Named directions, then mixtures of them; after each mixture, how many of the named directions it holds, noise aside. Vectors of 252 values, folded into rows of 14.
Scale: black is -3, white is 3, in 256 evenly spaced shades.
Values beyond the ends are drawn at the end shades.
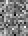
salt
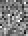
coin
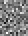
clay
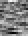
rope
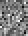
one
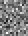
one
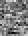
three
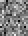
two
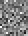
two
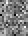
one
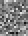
three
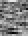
one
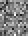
two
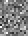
three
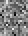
one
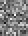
three
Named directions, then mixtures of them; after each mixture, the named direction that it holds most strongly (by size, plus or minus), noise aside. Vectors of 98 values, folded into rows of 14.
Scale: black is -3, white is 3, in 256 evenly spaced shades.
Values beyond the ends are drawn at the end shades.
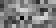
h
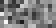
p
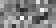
h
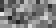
p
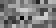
h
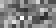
h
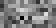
h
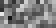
p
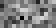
h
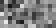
p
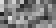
p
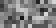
h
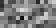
h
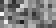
p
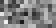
p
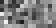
p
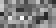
h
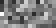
p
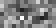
h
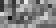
p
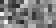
p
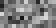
h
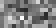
h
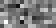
p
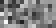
p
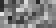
p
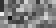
p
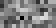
h
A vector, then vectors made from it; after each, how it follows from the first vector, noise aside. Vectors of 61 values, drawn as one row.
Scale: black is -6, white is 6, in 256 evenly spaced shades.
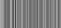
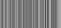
reversed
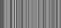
negated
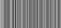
copied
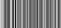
scaled up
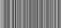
copied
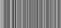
copied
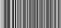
scaled up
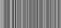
copied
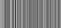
copied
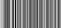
scaled up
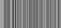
copied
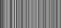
negated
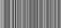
copied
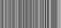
reversed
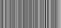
reversed
